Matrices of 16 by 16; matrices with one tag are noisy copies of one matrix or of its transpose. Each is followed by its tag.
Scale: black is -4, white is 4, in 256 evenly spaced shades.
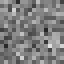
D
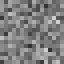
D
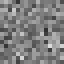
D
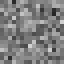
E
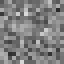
E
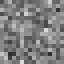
E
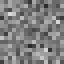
D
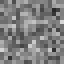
E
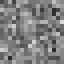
E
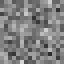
E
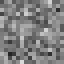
E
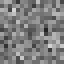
D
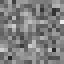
E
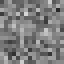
E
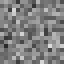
D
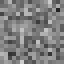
E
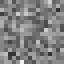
E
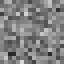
E
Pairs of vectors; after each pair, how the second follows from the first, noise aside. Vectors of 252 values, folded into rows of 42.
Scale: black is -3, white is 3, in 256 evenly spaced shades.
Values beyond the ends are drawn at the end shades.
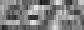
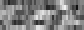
wrapped around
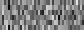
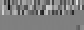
partly zeroed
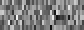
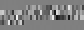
partly zeroed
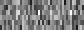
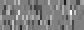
partly zeroed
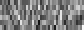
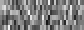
wrapped around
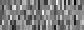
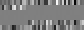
partly zeroed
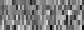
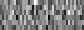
wrapped around
